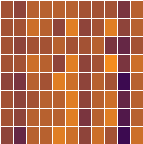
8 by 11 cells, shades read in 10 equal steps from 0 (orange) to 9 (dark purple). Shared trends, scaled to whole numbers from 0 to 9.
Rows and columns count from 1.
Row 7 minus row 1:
0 0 0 0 0 -2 2 -1 -3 2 0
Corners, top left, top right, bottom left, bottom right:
4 3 5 2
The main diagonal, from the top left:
4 4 4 3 1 1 6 2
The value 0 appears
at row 4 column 9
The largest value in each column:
5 7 4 4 5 4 6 4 6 9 4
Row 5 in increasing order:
1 2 3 3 3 4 4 5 5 6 9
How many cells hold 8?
1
